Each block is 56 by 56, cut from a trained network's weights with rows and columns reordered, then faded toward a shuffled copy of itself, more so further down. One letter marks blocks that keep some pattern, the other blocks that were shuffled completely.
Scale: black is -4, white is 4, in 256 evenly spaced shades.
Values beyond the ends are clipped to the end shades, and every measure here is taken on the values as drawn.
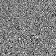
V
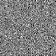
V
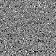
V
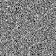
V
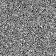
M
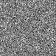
M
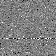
V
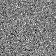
M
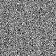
V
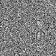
V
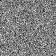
M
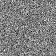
M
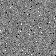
M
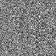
V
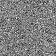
M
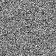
M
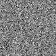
M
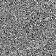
V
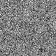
M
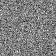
M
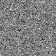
M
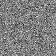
M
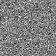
V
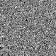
V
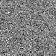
V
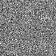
V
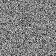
M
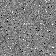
M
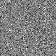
V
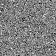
M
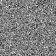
V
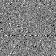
V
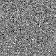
V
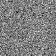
V
